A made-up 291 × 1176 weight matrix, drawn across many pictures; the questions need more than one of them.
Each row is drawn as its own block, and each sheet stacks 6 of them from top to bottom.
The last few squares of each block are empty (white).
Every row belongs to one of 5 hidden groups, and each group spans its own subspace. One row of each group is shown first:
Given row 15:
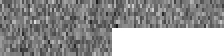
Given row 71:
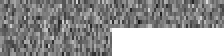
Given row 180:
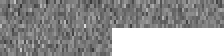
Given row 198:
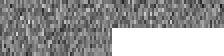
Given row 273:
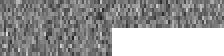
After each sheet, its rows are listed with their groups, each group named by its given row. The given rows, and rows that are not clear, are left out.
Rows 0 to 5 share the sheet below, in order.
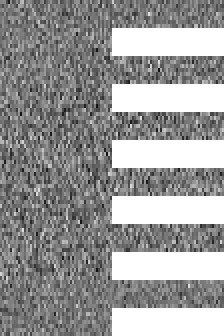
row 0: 198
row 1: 198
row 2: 71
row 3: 15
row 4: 198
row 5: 71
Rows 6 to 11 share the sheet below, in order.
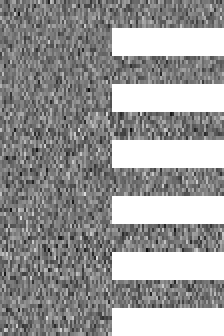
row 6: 180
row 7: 71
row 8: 15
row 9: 180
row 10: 71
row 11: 273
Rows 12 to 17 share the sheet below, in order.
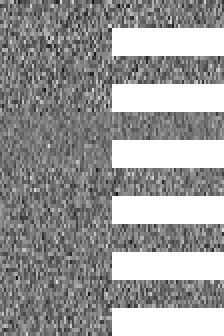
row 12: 273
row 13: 198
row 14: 71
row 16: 15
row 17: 273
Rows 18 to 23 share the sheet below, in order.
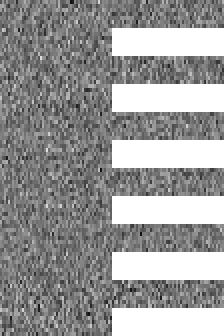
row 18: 273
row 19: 71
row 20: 273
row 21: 273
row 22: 71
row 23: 71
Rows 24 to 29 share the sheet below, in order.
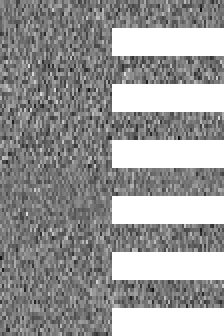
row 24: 273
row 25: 71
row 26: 273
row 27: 15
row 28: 273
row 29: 15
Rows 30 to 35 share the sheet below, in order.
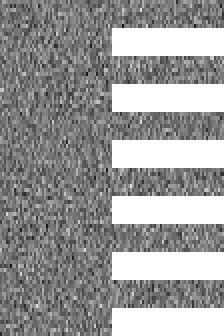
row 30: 71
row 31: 273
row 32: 71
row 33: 15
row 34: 180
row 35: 15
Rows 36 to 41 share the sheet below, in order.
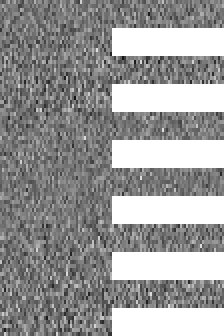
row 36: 198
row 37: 198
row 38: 180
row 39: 71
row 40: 15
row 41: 273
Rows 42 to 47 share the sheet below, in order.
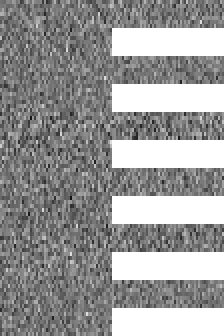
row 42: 15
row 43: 71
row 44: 273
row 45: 15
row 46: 15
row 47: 71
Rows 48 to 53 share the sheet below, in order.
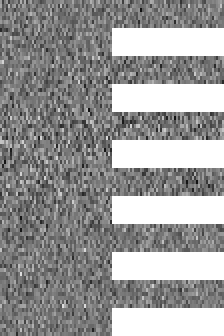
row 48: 71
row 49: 273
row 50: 71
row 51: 180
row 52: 180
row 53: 180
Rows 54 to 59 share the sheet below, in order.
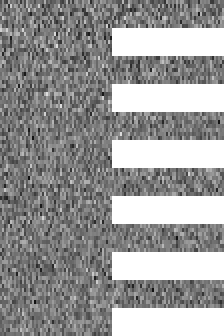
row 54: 71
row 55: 273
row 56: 198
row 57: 71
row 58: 198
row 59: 15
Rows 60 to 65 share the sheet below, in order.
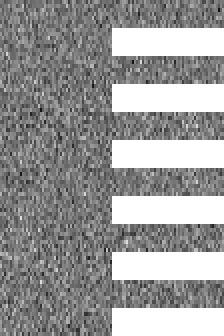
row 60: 198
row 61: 71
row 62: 180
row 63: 180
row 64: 71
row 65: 71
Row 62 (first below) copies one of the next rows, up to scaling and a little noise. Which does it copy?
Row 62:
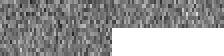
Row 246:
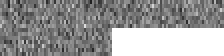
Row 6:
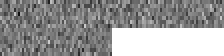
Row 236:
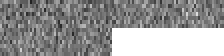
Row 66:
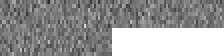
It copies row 236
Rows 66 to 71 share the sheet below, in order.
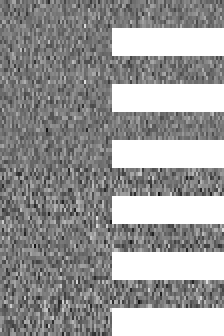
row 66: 180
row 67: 180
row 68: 273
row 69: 198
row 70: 15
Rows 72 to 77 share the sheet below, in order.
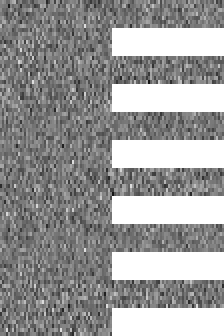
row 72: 180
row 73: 198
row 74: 198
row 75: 15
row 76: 180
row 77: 273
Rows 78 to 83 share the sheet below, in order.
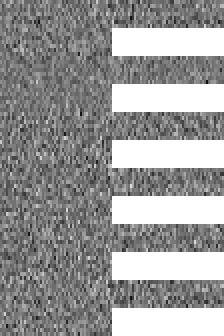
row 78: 15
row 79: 15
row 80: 198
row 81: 15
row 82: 71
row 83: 15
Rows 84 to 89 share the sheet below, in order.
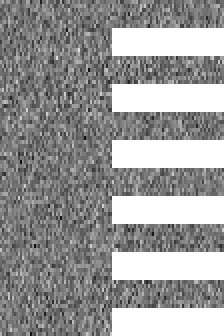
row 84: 71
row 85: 273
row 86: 180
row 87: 273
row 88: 15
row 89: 198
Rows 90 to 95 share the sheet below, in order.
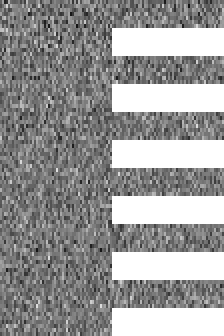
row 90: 71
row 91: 15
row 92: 180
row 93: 273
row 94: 15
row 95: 15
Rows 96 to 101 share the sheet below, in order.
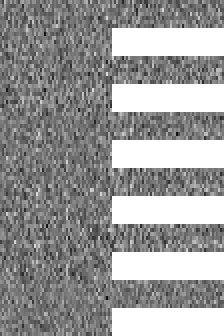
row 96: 198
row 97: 198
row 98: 15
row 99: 15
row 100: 15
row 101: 198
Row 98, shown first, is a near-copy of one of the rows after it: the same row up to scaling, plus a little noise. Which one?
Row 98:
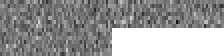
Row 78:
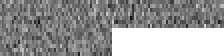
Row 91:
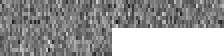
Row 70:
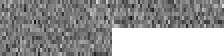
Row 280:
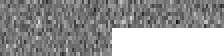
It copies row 280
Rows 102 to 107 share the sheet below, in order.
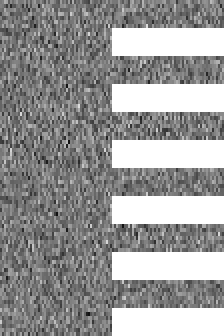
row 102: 71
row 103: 71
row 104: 71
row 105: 71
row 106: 198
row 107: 71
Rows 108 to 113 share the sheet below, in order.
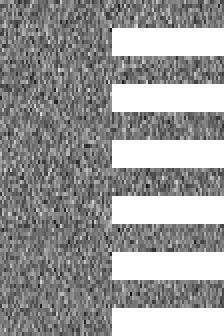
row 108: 273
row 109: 71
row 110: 71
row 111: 198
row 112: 273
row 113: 71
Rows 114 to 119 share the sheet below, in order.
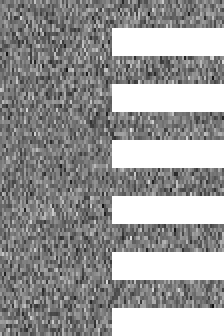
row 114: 198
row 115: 273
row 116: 15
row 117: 198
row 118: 71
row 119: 15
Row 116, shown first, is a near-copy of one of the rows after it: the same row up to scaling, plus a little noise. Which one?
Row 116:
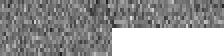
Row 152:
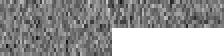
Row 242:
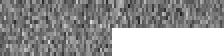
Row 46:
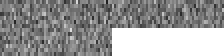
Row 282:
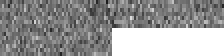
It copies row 282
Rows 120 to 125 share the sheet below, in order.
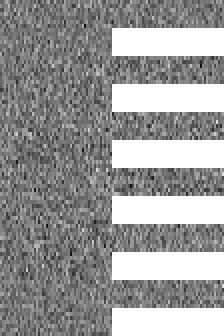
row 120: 180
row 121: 273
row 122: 198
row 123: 15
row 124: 15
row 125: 15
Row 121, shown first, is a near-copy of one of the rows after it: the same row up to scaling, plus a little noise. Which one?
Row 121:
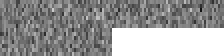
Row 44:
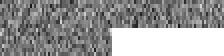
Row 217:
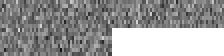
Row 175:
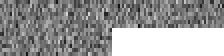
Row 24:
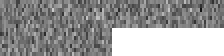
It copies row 24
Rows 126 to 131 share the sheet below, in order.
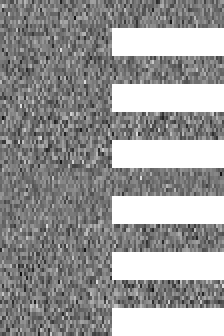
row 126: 273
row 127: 180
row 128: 273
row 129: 71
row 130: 180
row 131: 15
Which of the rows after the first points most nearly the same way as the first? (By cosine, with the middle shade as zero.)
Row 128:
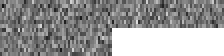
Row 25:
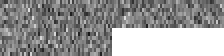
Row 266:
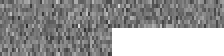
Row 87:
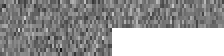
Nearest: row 87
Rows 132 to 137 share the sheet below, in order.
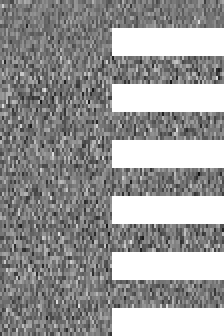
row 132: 273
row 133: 198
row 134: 198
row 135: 71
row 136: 15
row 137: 273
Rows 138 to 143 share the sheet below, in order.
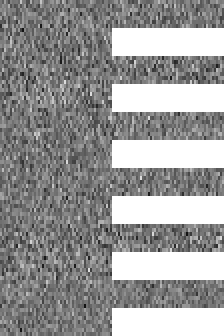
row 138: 71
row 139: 198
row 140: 15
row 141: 71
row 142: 198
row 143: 180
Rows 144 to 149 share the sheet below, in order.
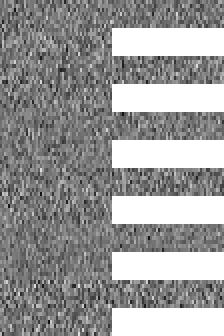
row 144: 198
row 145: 71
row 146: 198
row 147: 71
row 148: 198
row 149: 180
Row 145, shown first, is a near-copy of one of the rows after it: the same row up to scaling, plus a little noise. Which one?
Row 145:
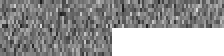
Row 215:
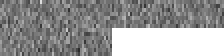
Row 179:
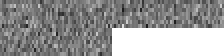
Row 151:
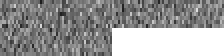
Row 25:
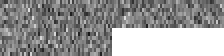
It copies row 151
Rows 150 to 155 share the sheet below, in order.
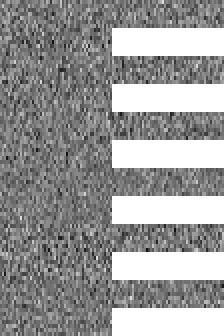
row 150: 198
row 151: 71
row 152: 15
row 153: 180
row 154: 71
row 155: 15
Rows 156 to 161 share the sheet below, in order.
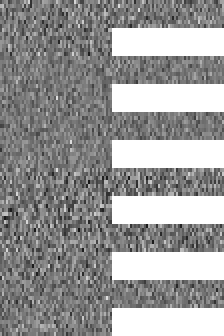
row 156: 273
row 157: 273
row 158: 15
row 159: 273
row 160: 180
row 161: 198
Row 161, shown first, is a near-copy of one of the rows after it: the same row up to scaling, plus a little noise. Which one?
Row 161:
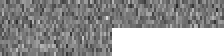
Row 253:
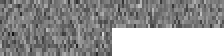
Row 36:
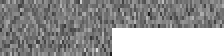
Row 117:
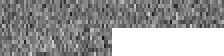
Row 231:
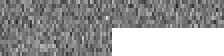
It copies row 231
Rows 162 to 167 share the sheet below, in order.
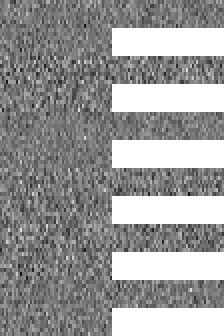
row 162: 180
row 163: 180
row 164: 180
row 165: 198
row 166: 180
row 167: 273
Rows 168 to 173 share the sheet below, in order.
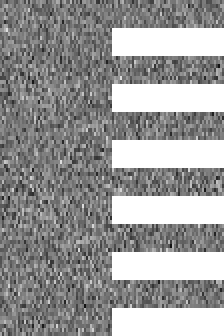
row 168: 71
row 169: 198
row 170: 273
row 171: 198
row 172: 273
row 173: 180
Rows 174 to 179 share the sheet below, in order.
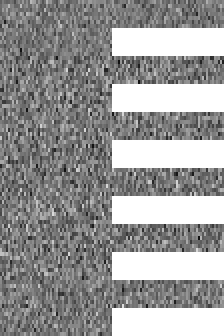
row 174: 180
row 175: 273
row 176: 198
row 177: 198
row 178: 71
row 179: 71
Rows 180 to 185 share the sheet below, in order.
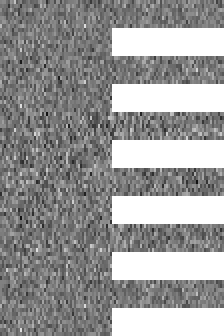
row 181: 180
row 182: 15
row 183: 180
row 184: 15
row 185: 180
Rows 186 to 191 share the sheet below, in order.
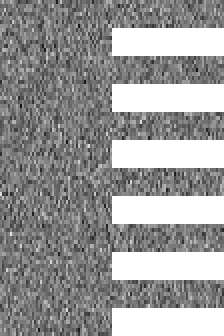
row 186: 273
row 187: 180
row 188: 71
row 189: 71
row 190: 15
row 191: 71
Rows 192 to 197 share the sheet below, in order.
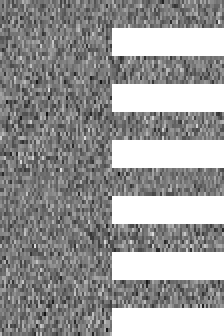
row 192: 198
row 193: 15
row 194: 180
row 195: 273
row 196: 15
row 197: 198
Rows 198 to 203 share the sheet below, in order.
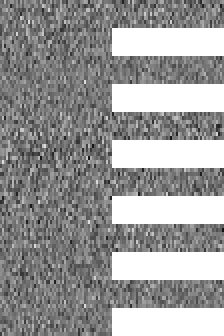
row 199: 180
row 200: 198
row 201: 273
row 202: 15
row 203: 180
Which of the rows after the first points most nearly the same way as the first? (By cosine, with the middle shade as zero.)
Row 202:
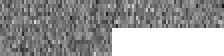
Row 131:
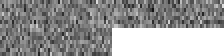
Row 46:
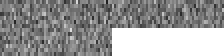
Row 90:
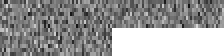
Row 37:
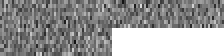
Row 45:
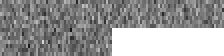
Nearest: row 45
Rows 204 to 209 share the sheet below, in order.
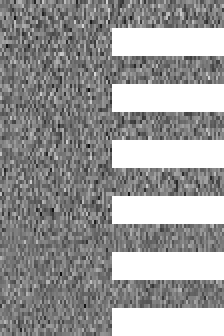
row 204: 15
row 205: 71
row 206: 71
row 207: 198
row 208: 273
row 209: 180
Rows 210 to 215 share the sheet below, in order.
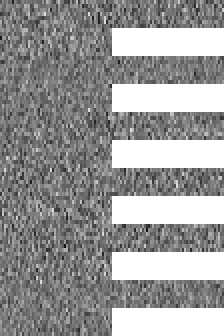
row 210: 15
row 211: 273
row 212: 15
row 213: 198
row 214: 198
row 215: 71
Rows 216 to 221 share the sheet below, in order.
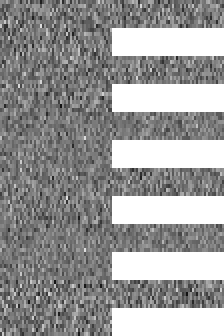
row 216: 71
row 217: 273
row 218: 180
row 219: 71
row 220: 180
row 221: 180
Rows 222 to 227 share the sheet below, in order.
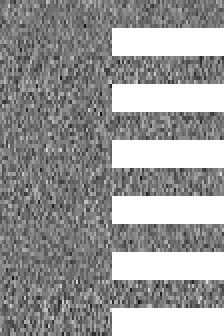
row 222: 180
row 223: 273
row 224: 273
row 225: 71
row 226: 15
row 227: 71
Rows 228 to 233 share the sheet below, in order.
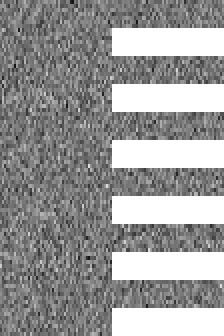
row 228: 273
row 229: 198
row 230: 273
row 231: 198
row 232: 71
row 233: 71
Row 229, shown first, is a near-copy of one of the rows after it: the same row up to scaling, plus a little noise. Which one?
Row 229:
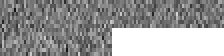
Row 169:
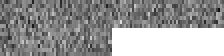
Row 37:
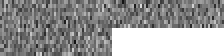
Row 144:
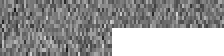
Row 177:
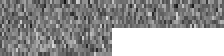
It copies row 144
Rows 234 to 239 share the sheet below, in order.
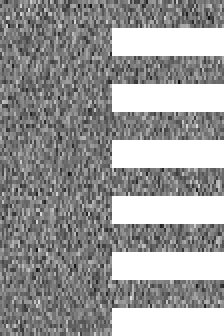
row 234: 180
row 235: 273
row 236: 180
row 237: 198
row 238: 198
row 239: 15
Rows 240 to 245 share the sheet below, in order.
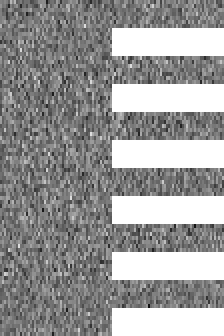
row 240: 180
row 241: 71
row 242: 15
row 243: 15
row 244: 273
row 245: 71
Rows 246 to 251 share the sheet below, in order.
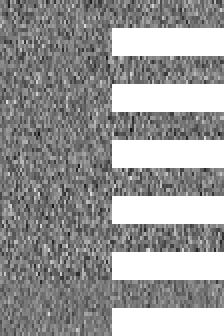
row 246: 180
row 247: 15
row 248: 15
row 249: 71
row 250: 71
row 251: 71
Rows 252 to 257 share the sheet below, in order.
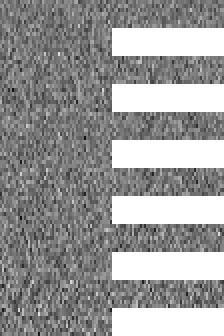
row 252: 273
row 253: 198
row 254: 180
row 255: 180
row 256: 198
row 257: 273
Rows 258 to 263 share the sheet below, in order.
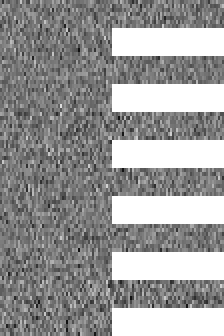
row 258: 71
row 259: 273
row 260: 273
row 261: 198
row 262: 273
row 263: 15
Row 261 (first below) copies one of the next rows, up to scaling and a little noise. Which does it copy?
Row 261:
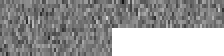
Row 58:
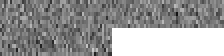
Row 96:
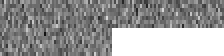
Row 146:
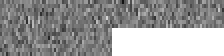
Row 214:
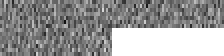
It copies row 146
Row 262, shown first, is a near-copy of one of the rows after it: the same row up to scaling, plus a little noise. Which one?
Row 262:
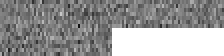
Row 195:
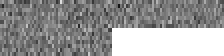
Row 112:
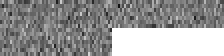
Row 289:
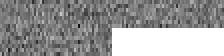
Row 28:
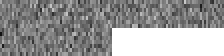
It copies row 289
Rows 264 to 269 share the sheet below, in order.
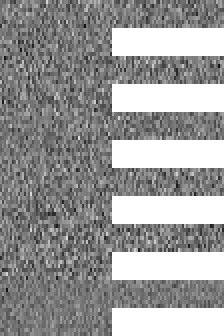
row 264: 180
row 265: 198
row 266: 273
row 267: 198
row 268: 273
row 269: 198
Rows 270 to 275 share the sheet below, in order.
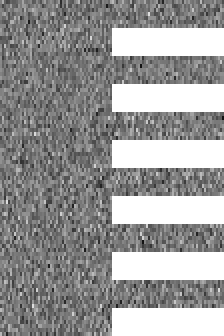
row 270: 198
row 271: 71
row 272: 15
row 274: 180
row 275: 198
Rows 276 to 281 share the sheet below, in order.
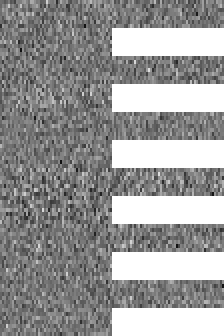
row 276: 180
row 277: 198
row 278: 273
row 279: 15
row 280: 15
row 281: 15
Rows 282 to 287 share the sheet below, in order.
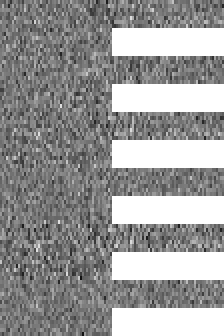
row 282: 15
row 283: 273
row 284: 15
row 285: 273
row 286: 15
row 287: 15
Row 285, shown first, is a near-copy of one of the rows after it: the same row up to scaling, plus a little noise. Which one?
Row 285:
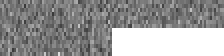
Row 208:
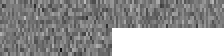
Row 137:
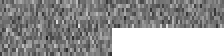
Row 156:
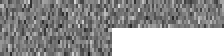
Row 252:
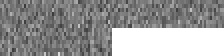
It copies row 252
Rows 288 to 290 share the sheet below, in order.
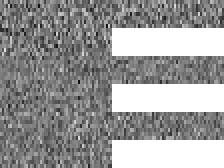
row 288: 71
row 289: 273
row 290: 273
